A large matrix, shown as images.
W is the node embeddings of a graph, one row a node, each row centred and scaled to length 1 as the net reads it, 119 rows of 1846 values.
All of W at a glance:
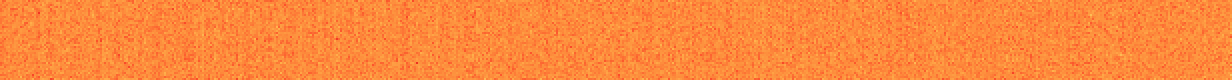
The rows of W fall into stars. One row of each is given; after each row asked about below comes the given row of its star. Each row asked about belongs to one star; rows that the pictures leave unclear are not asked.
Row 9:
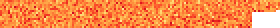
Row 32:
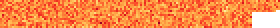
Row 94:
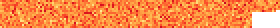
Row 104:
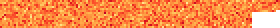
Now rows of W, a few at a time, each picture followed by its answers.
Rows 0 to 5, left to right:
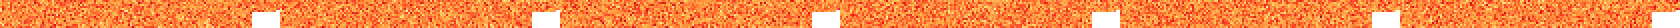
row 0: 9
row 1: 9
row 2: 9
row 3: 94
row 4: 32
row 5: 104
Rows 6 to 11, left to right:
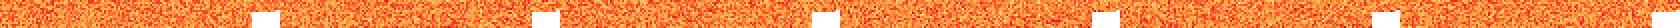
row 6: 104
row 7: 94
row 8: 104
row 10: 9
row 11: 104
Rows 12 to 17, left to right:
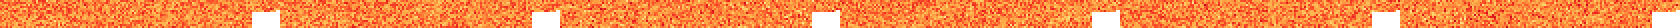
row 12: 32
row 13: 94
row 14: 104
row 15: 32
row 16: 32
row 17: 94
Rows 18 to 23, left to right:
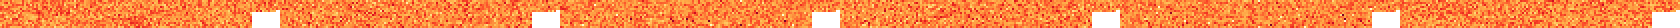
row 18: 32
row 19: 94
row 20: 94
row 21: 94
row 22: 94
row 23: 32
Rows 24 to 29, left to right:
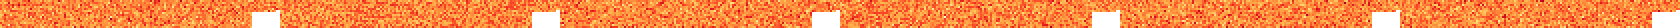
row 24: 104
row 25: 94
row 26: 9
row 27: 32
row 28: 94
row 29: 9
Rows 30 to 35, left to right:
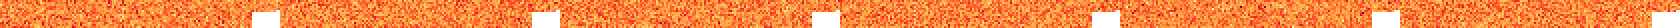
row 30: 9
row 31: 94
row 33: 104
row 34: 32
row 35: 104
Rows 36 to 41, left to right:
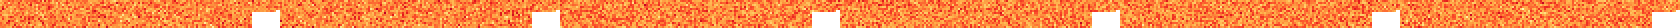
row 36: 9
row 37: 104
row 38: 32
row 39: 104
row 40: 94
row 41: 9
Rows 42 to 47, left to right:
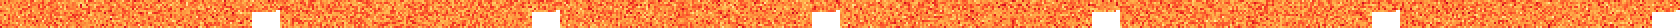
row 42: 104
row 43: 32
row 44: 104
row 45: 94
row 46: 32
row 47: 32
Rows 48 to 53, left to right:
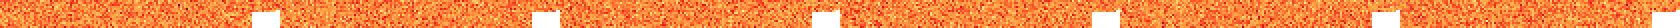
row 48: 94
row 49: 94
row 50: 32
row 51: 32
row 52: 9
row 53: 32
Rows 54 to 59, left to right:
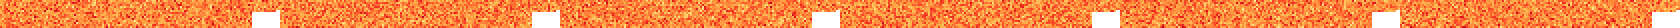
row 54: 94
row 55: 94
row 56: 32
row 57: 9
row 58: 9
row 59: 9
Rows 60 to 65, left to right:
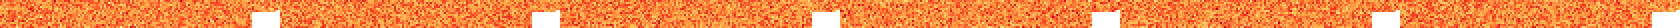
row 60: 104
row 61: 9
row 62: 32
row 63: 104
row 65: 9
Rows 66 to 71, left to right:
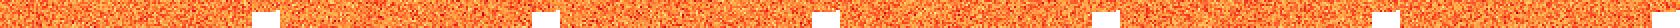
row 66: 32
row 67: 94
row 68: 104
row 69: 32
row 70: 32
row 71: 9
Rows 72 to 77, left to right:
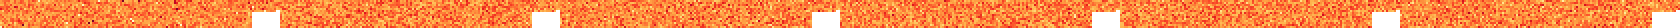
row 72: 94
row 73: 94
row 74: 9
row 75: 9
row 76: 94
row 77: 32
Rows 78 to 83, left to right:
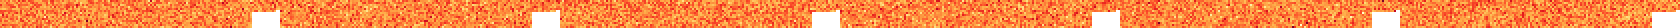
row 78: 104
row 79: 104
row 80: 94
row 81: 104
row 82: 32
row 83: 104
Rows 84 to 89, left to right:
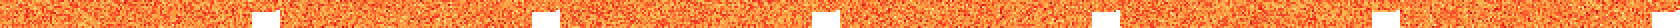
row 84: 104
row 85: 9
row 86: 32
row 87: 32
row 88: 32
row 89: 104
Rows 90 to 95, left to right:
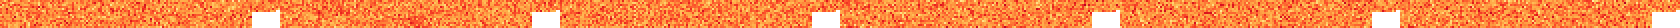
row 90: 32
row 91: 32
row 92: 104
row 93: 94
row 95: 94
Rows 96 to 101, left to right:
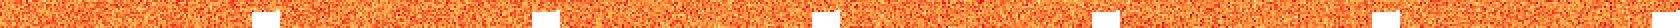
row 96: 94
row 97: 32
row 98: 9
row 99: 9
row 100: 9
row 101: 32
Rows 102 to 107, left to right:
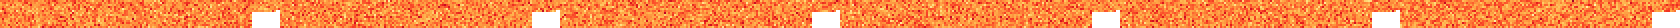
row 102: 9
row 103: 94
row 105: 94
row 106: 104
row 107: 32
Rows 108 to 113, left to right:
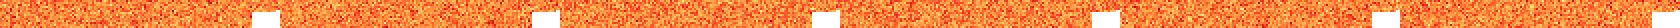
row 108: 32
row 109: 94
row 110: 94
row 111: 104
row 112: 9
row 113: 32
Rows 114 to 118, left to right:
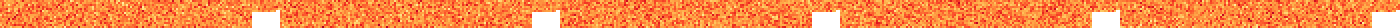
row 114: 32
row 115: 9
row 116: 9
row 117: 104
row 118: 104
